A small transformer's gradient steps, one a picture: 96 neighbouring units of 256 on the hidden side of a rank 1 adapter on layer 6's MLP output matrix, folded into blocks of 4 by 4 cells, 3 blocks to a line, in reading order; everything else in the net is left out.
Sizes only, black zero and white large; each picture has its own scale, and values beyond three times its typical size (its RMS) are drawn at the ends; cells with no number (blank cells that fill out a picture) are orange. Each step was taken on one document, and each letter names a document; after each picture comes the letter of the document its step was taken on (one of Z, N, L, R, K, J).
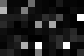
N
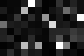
N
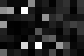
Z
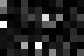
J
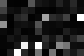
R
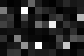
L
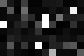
J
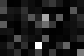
J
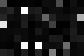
Z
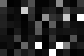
N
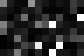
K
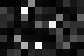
L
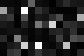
L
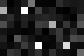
L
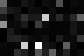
J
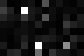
Z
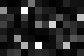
L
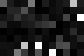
R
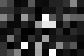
R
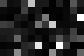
K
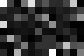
R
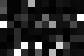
K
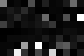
R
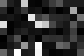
J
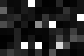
N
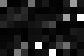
R
